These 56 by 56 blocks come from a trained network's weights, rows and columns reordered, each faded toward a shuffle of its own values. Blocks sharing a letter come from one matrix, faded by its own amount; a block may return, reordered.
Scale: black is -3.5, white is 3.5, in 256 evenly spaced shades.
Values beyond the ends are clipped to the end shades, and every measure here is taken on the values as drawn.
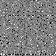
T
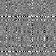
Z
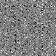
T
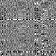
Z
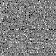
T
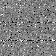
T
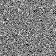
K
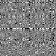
Z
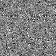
K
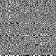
Z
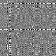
Z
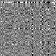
Z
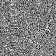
K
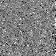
T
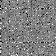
T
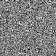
K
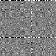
Z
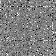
T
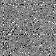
T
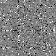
T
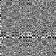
Z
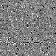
T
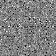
T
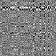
Z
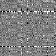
Z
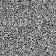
K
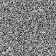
K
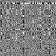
Z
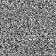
K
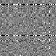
Z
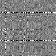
Z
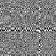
Z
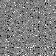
T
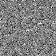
K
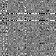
Z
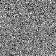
K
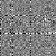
Z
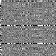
Z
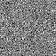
K
